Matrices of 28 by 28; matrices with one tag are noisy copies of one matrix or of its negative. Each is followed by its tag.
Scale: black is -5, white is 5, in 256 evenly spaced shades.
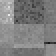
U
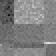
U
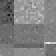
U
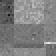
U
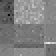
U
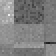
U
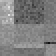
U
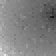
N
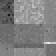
U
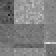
U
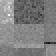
U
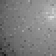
N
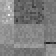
U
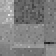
U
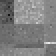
U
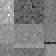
U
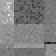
U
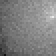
N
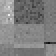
U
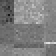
U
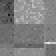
U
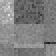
U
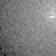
N
